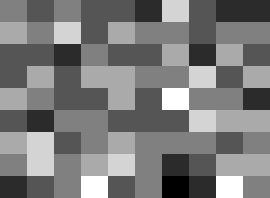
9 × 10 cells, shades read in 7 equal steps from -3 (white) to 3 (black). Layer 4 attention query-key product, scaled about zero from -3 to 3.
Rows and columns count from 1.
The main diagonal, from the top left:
0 0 2 -1 -1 1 0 1 -3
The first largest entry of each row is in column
6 4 3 1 10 2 3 7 7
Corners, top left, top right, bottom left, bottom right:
0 2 2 0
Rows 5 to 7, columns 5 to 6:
-1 1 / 1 1 / -1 0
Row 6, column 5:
1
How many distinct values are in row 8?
5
